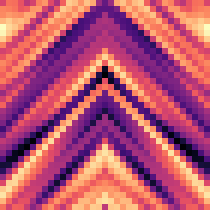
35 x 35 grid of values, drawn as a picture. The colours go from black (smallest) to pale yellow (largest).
Roughest part: centre. Odd rows or columns: none. Mirror symmetry: left to right. Slope: none.
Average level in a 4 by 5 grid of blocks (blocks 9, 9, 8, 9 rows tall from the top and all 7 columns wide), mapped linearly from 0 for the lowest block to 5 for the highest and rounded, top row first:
42124
22222
02020
32523
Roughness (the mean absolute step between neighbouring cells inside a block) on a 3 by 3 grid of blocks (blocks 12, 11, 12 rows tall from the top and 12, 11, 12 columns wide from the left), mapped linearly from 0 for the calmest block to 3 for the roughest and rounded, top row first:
0 0 0 | 1 3 1 | 1 0 1
